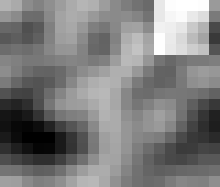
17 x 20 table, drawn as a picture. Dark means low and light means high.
The ninth with the highest average is the top right. No regular stripes run through it. In the top right lies a patch that is higher than the rest. The bottom left is the ninth with the lowest average. The top right is the roughest part.
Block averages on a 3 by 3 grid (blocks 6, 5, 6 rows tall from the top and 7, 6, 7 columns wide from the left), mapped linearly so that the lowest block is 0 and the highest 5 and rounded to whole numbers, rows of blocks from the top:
3 3 5 / 1 4 2 / 0 3 1
